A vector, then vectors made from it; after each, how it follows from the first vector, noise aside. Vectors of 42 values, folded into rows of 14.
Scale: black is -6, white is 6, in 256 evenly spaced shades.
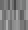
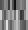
scaled up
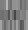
wrapped around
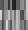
scaled up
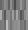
copied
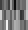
scaled up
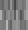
copied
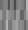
copied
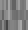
wrapped around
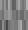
wrapped around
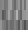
wrapped around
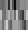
scaled up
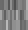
copied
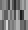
scaled up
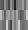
scaled up
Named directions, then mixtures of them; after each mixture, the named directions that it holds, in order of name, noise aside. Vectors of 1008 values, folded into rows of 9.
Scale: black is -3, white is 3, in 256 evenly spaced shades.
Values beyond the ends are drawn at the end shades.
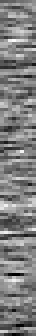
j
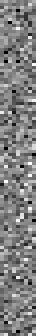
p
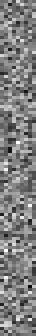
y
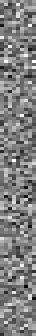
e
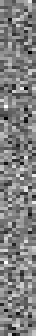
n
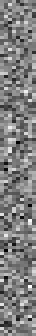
y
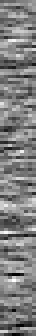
j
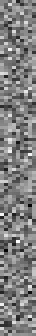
y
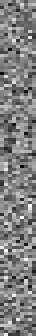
p, y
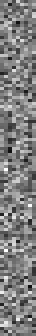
y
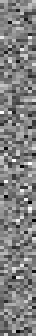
e, p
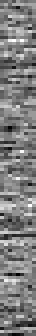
j, y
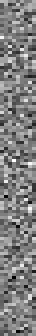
e, p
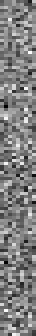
n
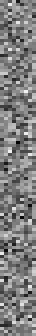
y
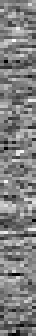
j, p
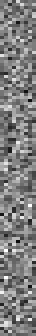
y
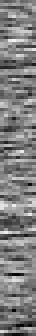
j
